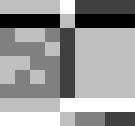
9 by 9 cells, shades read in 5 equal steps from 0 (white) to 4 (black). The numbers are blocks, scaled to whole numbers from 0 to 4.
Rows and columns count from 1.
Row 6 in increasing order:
1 1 1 1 1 1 2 2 3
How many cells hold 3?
11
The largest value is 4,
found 8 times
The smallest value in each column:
0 0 0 0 0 0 0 0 0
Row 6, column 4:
2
